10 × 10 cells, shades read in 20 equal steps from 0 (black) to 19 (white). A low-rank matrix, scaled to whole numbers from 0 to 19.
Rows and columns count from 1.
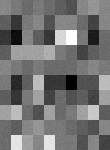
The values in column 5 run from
4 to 17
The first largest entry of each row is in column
9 4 7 5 1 4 4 9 4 2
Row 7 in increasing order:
4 5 5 6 7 7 8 9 12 12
